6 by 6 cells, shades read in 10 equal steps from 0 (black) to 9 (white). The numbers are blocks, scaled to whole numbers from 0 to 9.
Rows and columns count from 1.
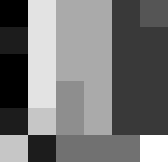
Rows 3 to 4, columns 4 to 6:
6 2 2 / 6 2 2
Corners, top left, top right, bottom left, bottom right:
0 3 7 9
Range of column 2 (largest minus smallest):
7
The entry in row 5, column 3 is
5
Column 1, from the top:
0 1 0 0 1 7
